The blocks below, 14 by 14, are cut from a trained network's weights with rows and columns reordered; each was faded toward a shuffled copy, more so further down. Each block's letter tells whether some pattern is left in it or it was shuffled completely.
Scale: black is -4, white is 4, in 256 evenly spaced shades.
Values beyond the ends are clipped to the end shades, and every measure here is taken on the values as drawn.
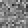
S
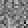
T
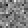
T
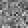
S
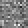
T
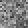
S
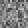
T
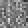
T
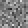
S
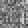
T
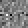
T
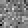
S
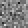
S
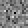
S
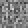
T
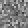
S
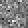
S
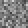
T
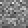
S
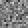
S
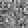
S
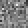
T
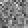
S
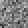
S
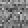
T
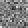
S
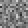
T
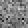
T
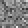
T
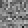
T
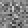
T
